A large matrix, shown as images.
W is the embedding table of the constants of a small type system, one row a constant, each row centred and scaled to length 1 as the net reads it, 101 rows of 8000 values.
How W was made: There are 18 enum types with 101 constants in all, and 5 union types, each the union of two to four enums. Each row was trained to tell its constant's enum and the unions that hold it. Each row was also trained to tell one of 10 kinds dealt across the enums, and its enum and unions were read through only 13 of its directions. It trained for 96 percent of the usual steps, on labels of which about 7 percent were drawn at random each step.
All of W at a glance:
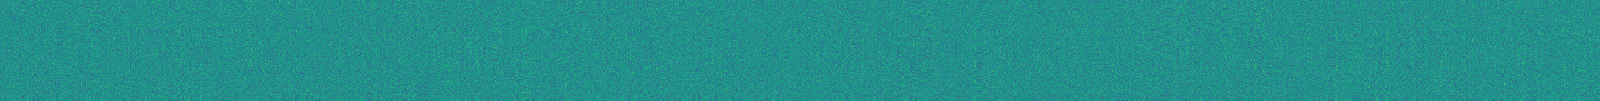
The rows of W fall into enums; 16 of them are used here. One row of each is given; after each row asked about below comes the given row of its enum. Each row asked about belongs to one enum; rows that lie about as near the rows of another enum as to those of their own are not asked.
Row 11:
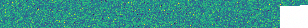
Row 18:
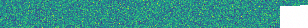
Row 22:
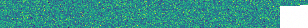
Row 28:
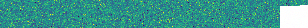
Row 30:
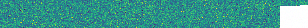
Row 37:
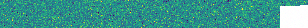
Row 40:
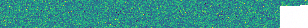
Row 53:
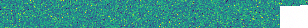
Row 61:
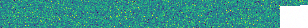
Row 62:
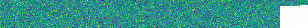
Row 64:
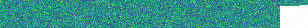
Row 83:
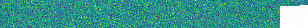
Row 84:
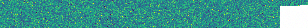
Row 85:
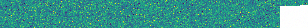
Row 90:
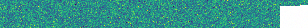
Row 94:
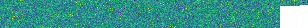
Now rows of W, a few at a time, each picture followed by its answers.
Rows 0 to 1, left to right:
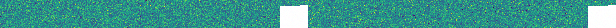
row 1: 18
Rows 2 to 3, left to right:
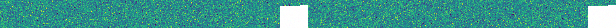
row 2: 18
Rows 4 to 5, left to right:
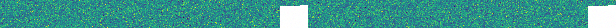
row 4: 84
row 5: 90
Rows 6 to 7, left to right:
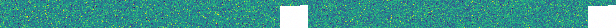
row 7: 62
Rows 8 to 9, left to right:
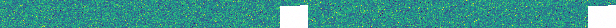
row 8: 64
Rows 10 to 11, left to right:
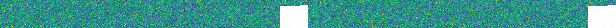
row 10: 53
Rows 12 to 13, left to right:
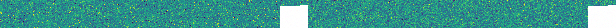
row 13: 94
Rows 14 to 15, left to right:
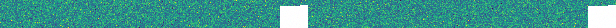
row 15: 40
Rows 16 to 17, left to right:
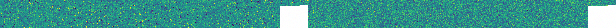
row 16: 61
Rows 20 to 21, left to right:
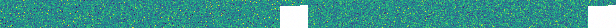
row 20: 28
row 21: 83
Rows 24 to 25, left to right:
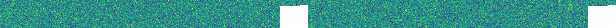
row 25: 94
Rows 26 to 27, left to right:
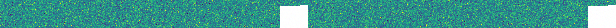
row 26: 64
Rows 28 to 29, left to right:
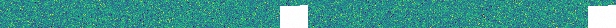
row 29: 30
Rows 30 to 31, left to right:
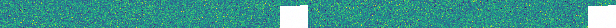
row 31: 61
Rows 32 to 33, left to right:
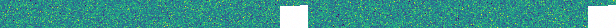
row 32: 61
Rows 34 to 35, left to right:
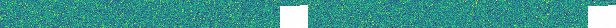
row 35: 64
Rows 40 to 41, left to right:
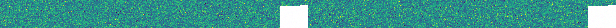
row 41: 62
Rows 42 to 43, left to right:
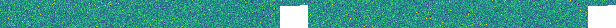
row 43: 11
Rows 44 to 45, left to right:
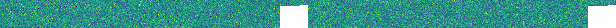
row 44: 61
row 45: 94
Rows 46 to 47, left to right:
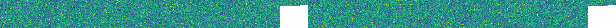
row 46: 37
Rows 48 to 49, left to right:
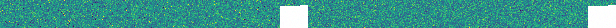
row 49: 18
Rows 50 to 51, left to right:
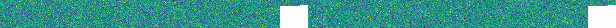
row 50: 83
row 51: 62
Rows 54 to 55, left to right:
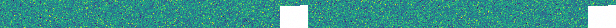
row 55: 40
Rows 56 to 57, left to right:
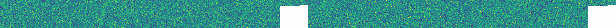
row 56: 37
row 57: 62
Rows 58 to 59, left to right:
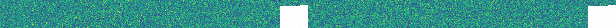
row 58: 37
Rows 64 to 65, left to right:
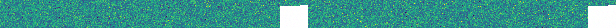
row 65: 94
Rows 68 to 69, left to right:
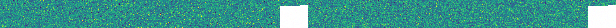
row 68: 62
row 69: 64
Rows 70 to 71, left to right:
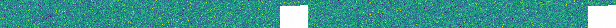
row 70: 37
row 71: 40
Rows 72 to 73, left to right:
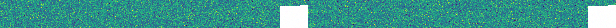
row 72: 37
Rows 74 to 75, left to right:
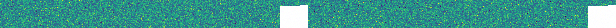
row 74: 22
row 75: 85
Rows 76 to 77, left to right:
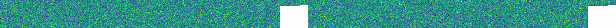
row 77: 94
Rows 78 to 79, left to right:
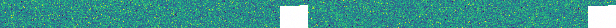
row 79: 90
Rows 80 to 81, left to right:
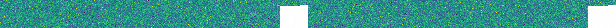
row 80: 53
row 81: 64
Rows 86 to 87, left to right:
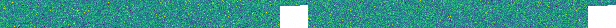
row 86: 28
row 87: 83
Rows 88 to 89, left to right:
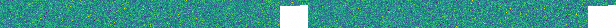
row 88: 90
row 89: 40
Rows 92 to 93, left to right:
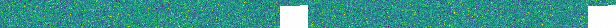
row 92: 61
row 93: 85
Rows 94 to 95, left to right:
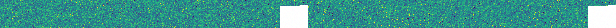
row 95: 83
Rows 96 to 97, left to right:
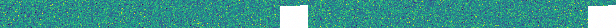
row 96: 83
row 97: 18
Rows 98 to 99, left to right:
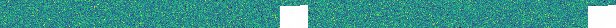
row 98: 40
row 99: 85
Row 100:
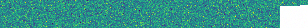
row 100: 85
